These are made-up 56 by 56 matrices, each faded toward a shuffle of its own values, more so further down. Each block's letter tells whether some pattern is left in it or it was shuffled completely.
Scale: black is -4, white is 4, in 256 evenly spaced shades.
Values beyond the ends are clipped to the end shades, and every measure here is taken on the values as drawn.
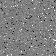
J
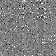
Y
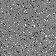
J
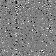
Y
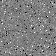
J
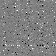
Y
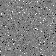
J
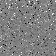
J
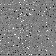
Y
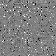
Y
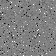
J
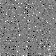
Y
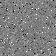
J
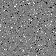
J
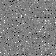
Y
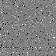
Y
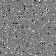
J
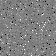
J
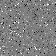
J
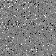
Y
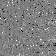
Y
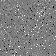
J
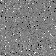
Y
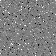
J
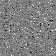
J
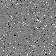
J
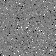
J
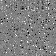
Y
